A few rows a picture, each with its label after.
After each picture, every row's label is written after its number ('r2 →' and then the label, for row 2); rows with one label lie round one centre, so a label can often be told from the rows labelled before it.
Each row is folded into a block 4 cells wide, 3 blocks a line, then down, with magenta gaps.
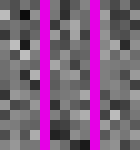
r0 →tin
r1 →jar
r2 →tin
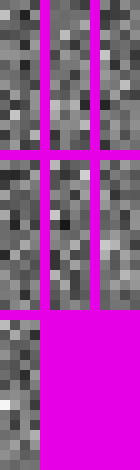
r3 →tin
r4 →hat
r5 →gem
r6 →gem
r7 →gem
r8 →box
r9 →box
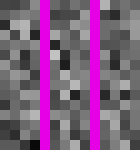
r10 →jar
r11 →gem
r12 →gem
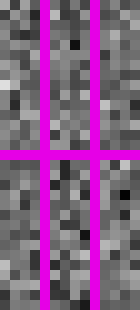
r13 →box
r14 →tin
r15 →hat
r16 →hat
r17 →jar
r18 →box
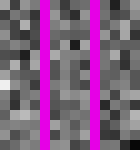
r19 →box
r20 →tin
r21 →jar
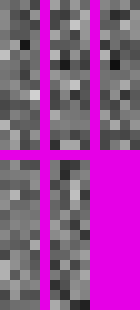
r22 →tin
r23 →gem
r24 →gem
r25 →hat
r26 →jar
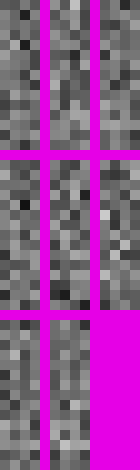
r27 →tin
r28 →box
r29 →hat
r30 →tin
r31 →jar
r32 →gem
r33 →hat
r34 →hat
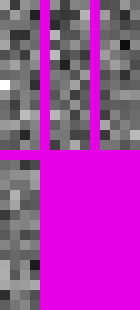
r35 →box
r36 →gem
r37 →tin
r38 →hat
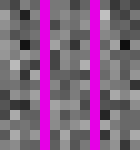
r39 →tin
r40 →hat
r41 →tin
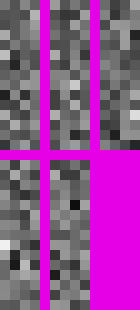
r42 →gem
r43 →gem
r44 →jar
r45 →box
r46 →tin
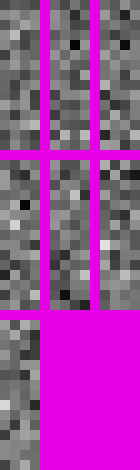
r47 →hat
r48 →tin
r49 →tin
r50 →tin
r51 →jar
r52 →box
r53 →box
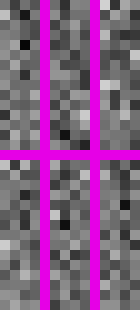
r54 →tin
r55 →jar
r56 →box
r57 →box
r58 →gem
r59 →tin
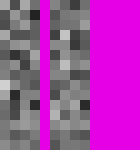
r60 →box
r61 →hat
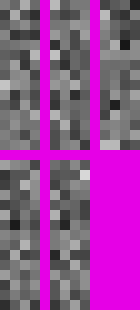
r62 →box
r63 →gem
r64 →tin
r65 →gem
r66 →gem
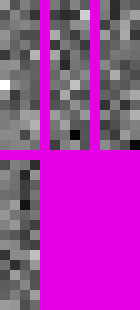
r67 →box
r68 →gem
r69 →jar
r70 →tin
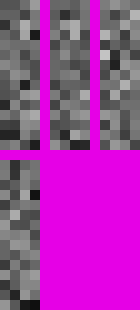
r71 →jar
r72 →jar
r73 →gem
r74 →jar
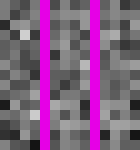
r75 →jar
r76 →hat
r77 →hat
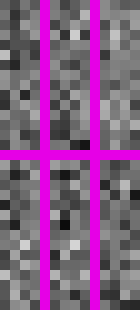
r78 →gem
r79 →jar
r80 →hat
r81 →gem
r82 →gem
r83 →jar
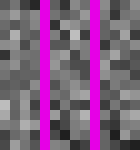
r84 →hat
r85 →jar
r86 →jar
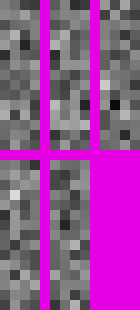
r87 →hat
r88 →hat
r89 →box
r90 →hat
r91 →gem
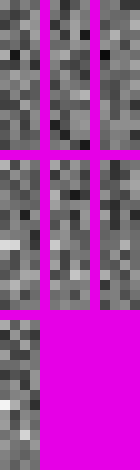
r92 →gem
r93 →jar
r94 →hat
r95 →box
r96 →box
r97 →gem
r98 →box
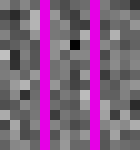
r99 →gem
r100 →tin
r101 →hat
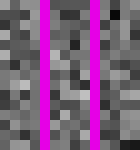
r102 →gem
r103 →tin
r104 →jar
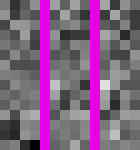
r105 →jar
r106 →box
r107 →box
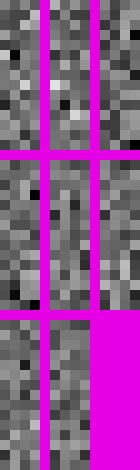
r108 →gem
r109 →box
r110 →jar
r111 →jar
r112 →hat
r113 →hat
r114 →tin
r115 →hat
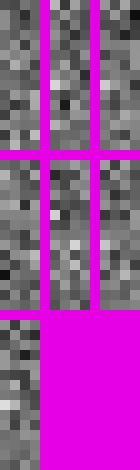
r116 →tin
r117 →box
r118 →box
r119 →tin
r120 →gem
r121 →box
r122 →box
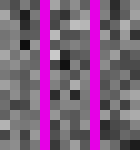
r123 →tin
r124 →gem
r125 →jar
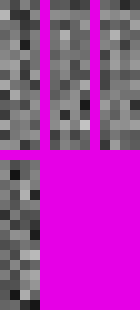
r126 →tin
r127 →hat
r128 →hat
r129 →jar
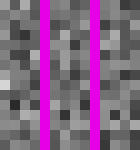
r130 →box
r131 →hat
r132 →hat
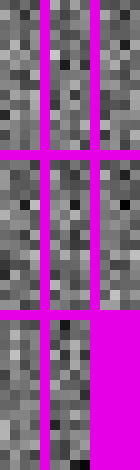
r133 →tin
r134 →gem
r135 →tin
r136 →tin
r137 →tin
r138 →tin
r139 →hat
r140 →jar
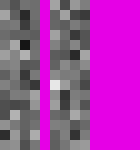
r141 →tin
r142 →box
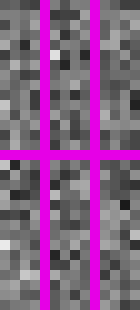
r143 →hat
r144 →gem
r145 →hat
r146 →box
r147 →gem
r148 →tin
